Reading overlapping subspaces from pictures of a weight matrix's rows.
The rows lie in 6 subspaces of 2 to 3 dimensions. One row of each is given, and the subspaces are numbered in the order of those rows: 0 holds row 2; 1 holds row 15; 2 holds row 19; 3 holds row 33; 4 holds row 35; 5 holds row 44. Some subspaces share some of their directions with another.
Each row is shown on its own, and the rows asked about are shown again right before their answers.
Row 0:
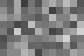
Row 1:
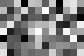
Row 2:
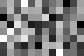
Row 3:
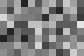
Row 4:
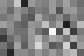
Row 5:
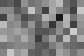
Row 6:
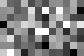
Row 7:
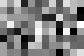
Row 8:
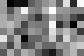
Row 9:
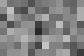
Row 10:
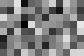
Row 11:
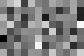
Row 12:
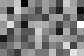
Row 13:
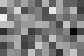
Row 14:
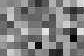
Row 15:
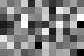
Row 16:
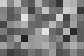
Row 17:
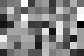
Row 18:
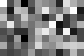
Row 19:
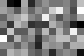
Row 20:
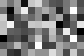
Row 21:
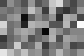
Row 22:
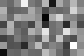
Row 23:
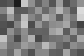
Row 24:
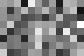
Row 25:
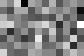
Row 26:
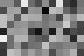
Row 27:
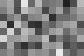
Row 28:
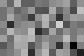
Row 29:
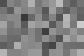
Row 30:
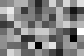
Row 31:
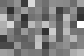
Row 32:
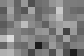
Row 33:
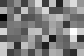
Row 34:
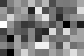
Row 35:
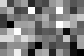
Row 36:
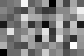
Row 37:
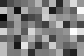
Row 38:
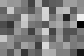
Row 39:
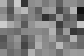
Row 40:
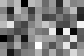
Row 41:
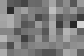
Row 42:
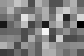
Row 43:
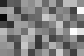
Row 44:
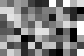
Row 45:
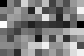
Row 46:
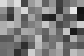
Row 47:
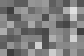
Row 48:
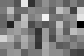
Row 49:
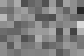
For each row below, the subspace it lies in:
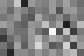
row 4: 4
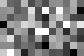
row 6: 4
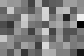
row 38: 1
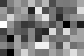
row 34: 4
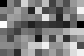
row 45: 4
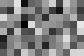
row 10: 0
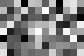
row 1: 3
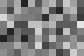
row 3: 0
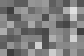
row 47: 5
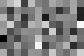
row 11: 2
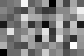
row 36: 1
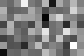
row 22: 1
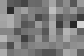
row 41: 2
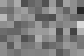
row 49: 5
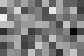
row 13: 3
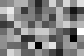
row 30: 5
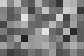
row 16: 2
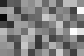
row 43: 3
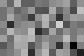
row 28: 4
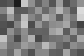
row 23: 0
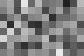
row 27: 0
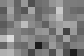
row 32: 4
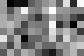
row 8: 2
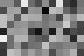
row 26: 3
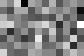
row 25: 1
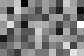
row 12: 0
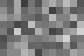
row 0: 0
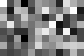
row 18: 2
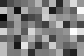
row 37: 3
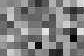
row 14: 5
